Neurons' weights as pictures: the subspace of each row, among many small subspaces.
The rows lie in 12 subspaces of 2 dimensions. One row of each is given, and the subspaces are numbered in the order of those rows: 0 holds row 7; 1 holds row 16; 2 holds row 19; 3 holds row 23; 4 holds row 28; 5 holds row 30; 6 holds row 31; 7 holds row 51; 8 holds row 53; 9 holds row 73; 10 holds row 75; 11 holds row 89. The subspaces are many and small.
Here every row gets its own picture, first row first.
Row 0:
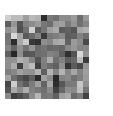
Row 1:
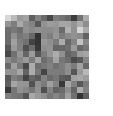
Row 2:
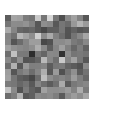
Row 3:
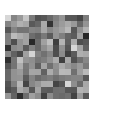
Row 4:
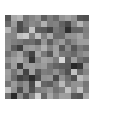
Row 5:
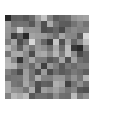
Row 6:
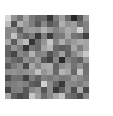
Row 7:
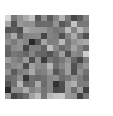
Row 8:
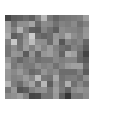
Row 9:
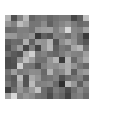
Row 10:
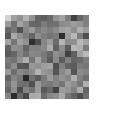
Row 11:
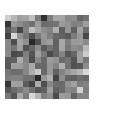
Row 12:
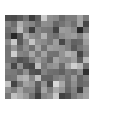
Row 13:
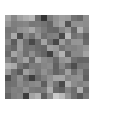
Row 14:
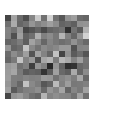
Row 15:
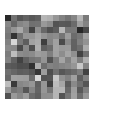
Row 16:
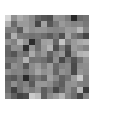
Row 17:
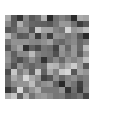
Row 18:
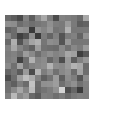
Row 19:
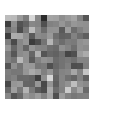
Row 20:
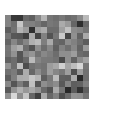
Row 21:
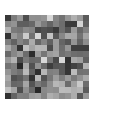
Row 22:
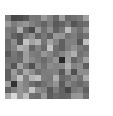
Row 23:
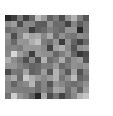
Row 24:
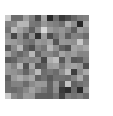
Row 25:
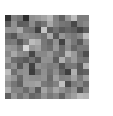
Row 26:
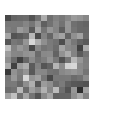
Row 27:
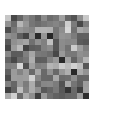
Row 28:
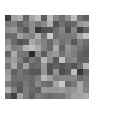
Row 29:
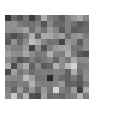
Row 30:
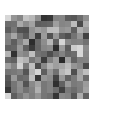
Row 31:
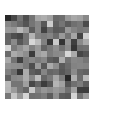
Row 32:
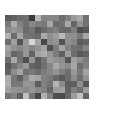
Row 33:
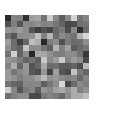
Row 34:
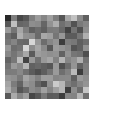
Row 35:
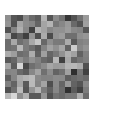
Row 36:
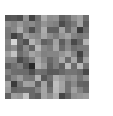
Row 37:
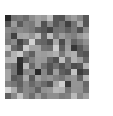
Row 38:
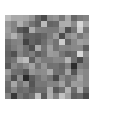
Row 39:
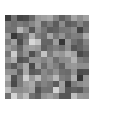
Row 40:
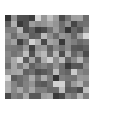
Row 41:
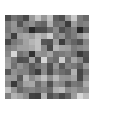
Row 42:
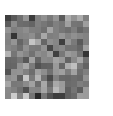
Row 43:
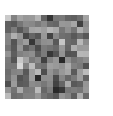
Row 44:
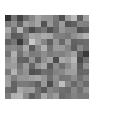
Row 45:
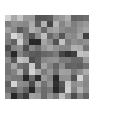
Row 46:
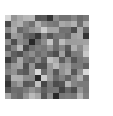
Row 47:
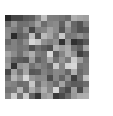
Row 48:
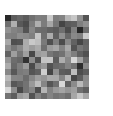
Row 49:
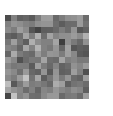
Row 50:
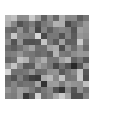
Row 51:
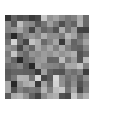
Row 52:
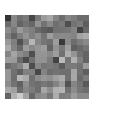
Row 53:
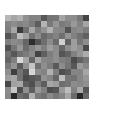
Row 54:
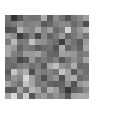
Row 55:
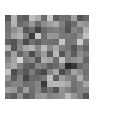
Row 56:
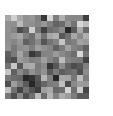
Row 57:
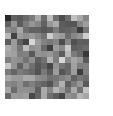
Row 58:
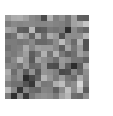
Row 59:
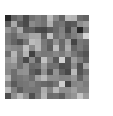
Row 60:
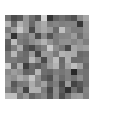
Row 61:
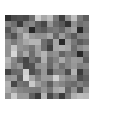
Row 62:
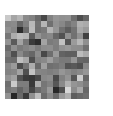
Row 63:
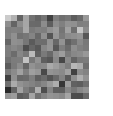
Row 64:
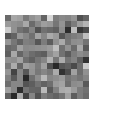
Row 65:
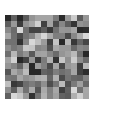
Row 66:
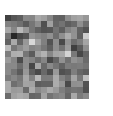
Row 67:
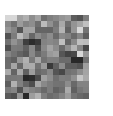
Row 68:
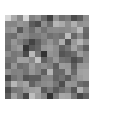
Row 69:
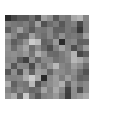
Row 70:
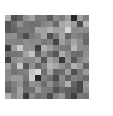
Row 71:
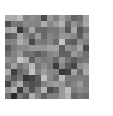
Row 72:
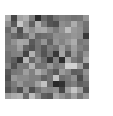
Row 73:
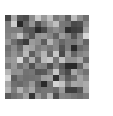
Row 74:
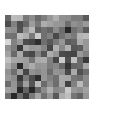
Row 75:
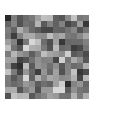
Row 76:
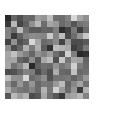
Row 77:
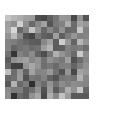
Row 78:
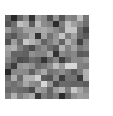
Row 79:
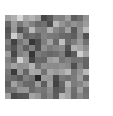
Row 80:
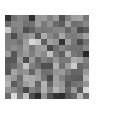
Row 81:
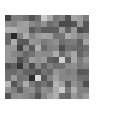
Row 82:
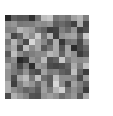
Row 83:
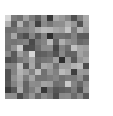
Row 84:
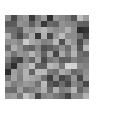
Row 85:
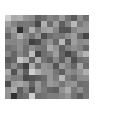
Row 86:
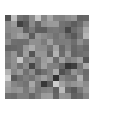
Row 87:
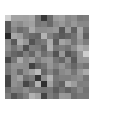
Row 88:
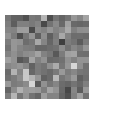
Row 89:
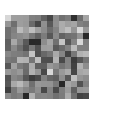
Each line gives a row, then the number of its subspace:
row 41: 3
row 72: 9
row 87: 2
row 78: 9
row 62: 10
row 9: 6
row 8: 2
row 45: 10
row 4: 10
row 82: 5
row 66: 6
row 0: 7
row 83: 10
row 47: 1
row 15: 7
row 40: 9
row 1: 11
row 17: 4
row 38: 3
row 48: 11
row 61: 3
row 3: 6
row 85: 8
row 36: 7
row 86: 9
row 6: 1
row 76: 1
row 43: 5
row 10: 1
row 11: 2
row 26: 1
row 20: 10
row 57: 1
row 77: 3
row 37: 10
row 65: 8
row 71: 8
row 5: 6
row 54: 8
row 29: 1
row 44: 8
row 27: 10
